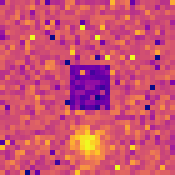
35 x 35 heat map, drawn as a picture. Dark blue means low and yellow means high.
Bumps: one, in the bottom middle. Odd patch: lower, in the centre. Ninth with the lowest average: centre. Ninth with the highest average: bottom middle. Stripes: none. Histogram: heavy tails on both sides.
